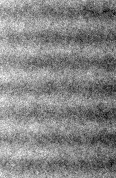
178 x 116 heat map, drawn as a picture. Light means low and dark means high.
The field is mottled with small blotches. On average the colour sits 50% of the way up the scale. The histogram is bell-shaped. Horizontal stripes repeat 7 times down the table. There is an overall slope up to the right.
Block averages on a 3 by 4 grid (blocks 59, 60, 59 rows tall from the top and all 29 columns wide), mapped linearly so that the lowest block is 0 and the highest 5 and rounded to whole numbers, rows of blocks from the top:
0 2 3 4 | 0 2 3 5 | 0 2 3 5
